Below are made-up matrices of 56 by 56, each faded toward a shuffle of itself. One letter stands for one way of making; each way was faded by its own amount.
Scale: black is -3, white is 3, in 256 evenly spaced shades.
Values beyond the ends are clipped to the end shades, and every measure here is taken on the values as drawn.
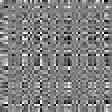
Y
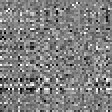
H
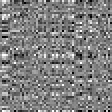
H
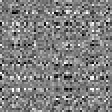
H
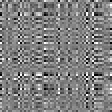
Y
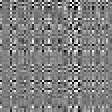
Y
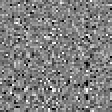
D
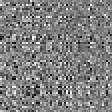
H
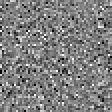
D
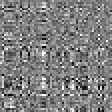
H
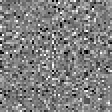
D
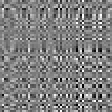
Y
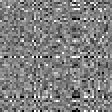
H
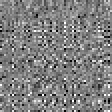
H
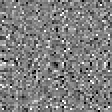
D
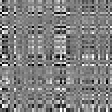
Y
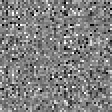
D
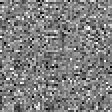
D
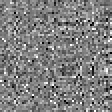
D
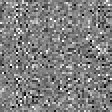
D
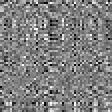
H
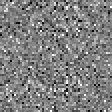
D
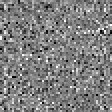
D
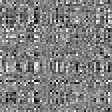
H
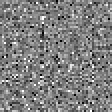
D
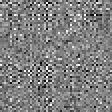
H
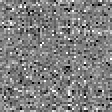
D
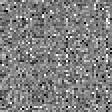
D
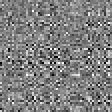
H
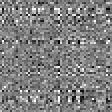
H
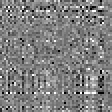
H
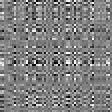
Y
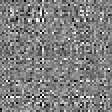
H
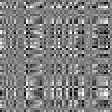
Y
